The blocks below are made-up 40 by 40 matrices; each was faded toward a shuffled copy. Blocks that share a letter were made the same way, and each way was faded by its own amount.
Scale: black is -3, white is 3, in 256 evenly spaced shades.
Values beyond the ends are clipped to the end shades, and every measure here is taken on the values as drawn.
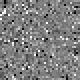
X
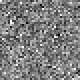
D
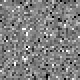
X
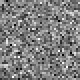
D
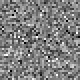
D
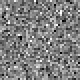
D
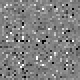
X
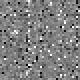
X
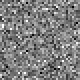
D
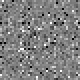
X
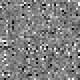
X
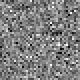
D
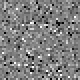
X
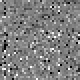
X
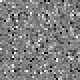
X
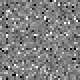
X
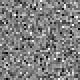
D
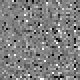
X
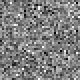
D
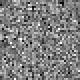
D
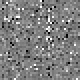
X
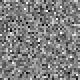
D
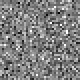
D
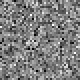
D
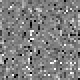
X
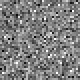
D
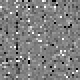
X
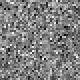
D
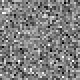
D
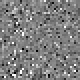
X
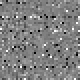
X
